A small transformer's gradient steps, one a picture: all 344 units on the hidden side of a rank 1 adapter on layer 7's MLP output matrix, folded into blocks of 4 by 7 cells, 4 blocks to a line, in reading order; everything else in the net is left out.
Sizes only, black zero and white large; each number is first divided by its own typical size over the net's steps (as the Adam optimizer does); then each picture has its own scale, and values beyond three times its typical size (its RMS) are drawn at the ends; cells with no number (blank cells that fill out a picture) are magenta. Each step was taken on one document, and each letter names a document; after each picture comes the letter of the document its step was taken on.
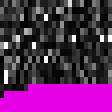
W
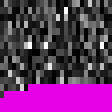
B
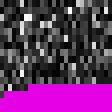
B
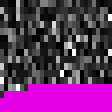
B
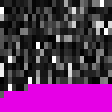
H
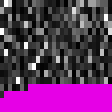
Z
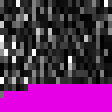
W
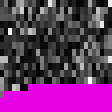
B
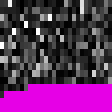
W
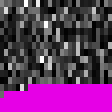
B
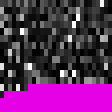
H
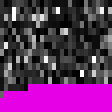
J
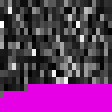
Z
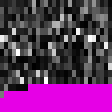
Z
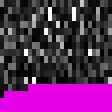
W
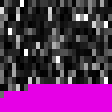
H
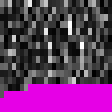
Z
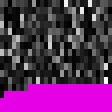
H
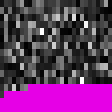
B
